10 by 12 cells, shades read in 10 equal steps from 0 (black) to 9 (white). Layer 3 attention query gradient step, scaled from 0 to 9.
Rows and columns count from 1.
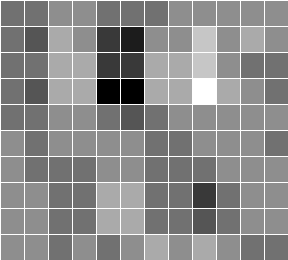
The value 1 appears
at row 2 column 6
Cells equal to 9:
1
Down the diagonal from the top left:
4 3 6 6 4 5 4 4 3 5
